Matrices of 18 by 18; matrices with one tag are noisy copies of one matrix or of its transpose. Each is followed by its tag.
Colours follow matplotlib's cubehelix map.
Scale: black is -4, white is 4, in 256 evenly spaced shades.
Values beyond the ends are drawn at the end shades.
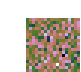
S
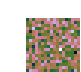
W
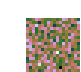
W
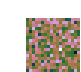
W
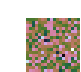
S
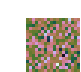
S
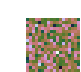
W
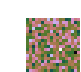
W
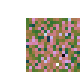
S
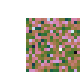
W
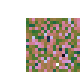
S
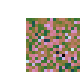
S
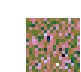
S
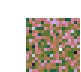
W
